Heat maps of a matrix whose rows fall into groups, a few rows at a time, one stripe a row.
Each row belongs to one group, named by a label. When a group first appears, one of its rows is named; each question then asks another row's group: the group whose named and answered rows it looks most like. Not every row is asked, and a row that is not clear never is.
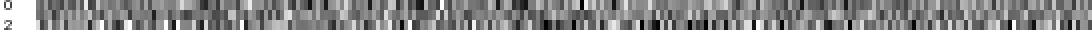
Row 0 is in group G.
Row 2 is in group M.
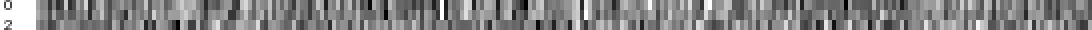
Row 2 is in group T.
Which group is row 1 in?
G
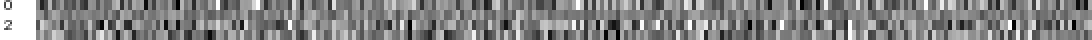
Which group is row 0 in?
T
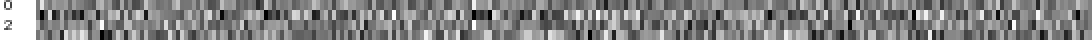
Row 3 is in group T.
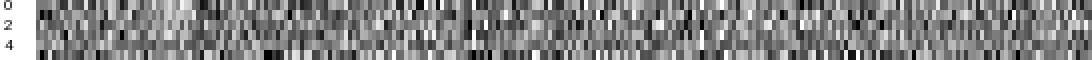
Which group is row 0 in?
G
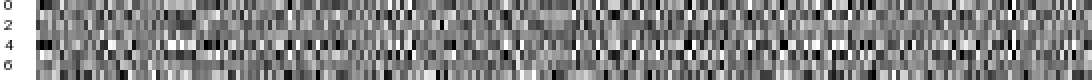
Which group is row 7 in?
G
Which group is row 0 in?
M
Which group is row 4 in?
M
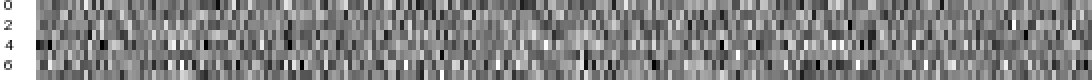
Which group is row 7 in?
G
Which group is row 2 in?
M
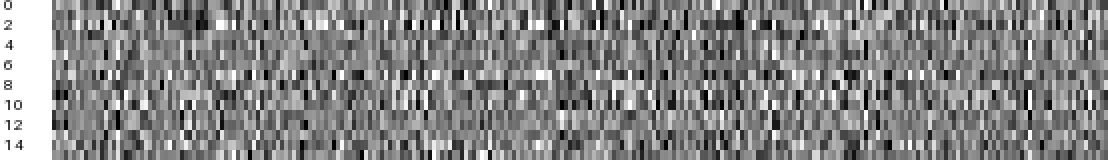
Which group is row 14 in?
G
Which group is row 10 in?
M
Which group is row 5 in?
M
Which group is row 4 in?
M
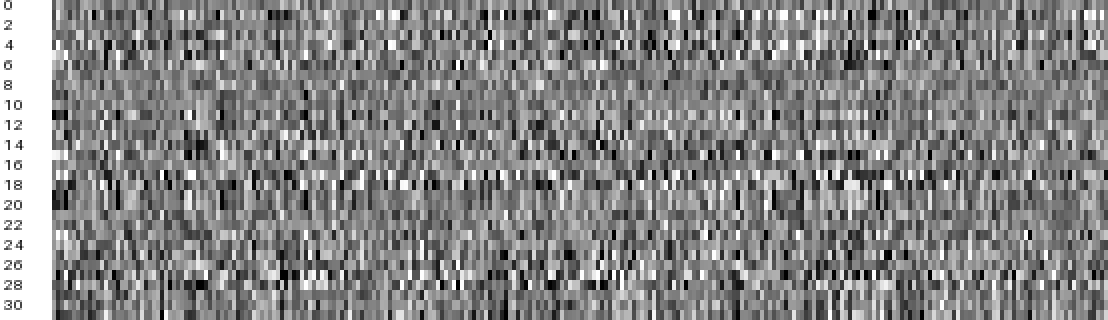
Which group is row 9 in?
M
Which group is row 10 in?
G
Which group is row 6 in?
G
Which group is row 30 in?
T
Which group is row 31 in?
T
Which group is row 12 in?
G
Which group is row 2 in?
T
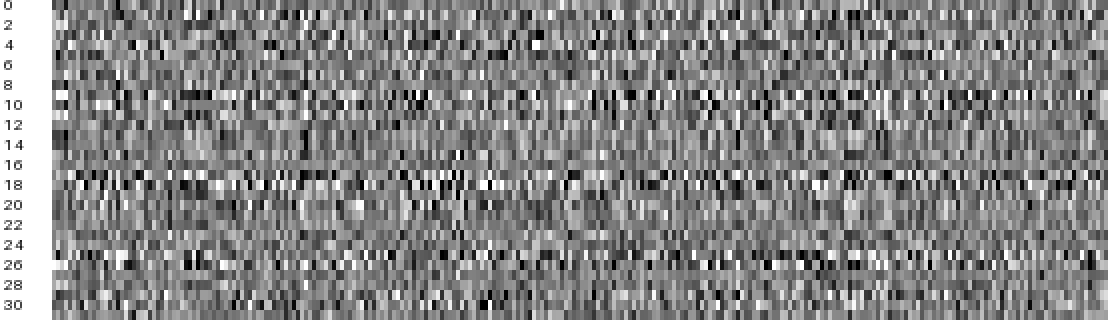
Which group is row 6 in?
M
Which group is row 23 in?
G
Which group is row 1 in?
T
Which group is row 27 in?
G
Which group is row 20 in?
G
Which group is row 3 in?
G
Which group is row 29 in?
T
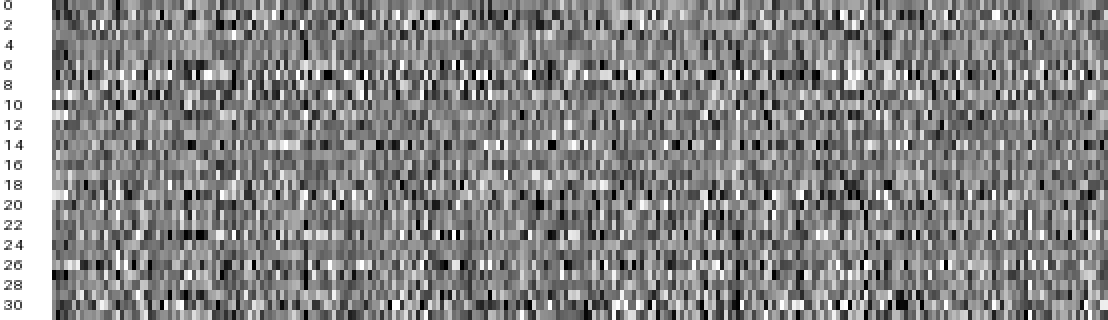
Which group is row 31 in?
M
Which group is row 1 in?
T
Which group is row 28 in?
M
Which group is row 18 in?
G
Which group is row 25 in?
M
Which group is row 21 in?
M
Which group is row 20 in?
G
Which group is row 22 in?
M
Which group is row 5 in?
M
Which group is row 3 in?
G
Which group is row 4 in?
M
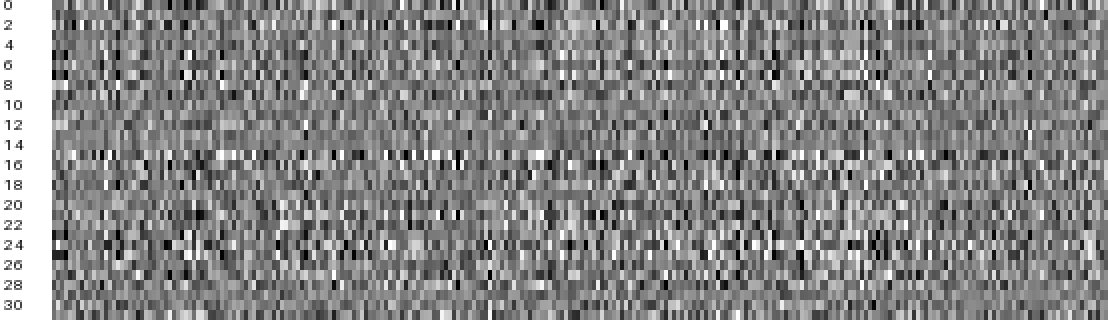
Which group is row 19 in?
M
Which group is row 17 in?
T
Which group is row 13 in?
M
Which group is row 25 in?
M
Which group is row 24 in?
T
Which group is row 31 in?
G
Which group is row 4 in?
G
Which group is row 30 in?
T
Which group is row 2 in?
G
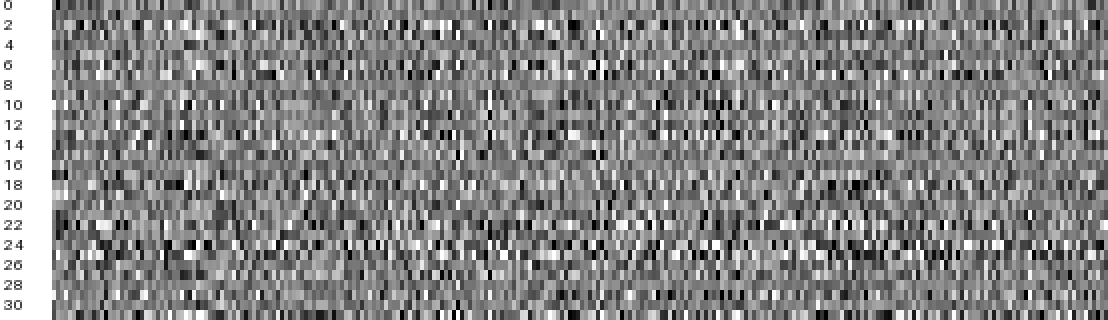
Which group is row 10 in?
M
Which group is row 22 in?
T
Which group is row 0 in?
T
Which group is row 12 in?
M
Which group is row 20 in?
G
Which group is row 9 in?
G
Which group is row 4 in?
T
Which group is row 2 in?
G
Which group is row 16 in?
G
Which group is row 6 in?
G
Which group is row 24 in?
T
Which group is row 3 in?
G
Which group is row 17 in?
M
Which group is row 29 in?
M
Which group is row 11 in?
G
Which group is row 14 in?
T
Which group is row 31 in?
G
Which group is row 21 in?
M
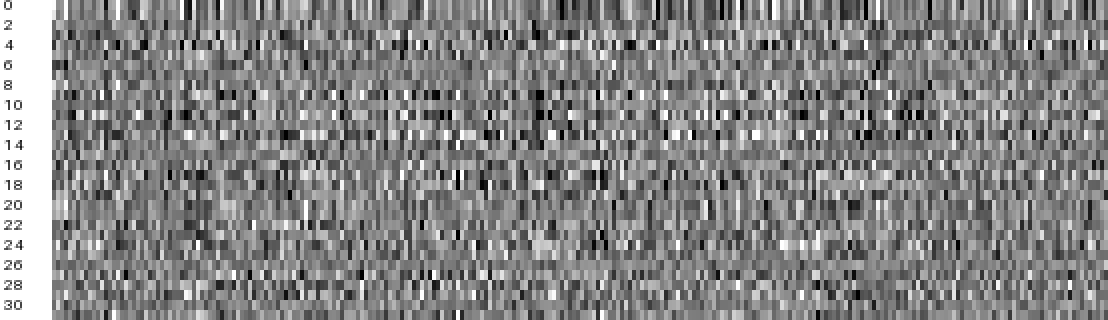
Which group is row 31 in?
G
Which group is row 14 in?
G
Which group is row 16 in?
T
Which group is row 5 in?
G
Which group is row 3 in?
T
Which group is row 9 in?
G
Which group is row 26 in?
T
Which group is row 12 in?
T
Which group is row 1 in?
M
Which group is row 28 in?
G
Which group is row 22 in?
T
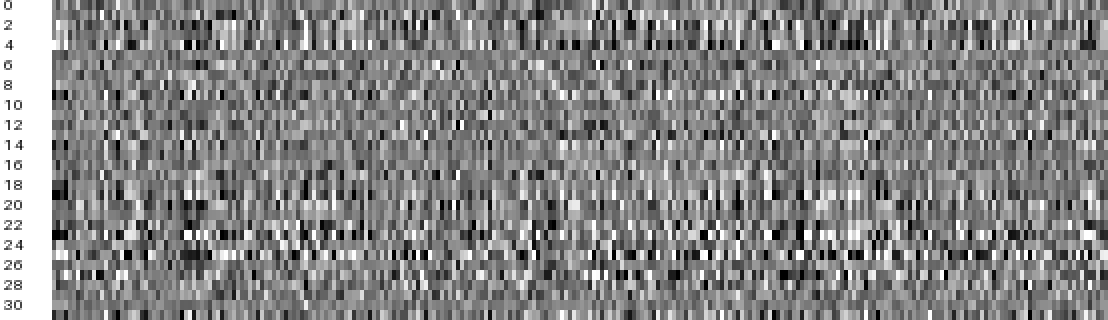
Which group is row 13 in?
M
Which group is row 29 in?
G
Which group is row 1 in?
G
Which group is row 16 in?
T
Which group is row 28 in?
M
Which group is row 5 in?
M
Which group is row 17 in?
G
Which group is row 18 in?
M
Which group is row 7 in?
G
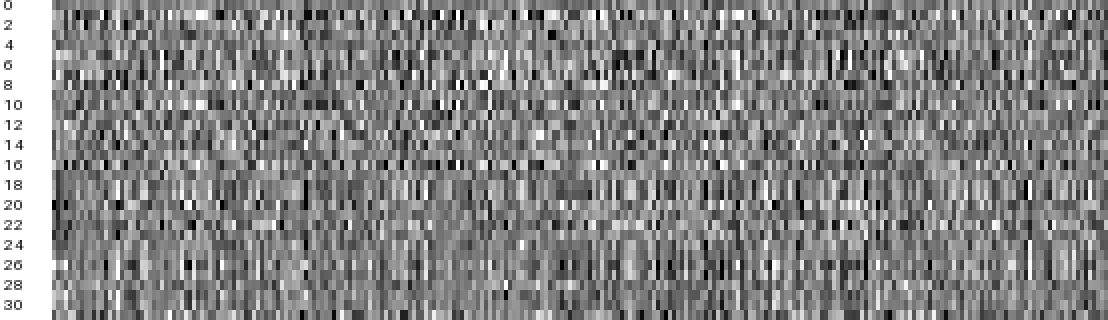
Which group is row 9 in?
G
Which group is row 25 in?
M
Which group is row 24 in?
M
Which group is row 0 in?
M
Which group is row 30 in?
M
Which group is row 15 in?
G
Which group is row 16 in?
G
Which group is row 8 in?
G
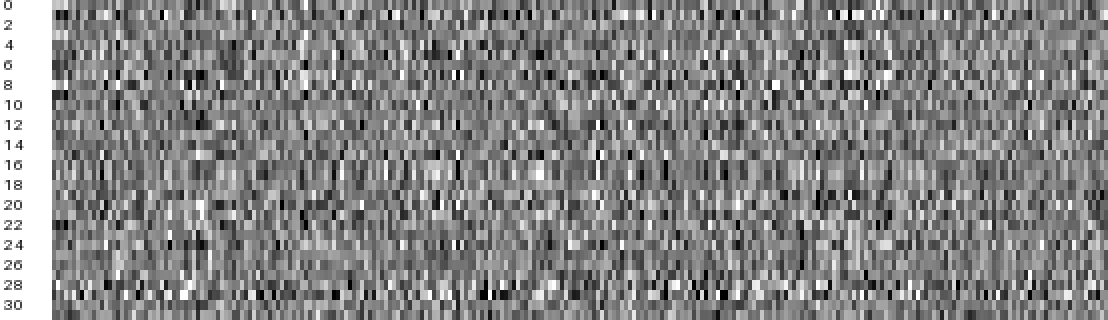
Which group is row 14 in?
T
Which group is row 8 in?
M
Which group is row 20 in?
G
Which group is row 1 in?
T
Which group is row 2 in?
G
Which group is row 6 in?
M
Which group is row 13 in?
M
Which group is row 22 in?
M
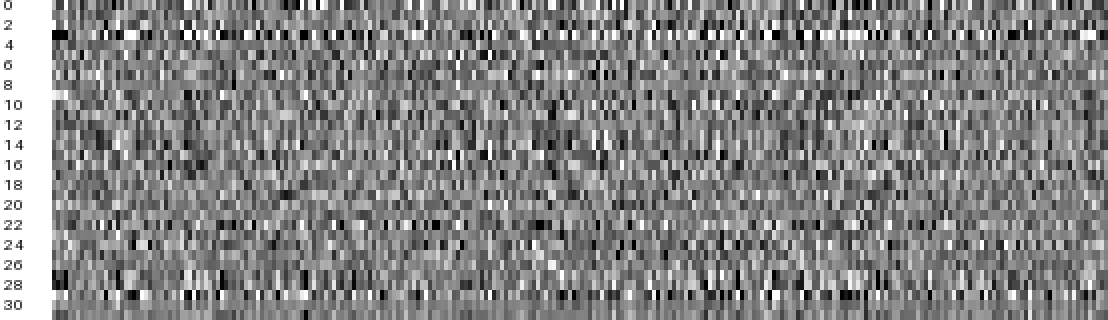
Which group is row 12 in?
T
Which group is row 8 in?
G
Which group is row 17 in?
T
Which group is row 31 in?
M
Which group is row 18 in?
G
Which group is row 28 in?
M
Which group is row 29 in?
M
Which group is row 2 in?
M
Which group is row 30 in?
M
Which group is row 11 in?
T
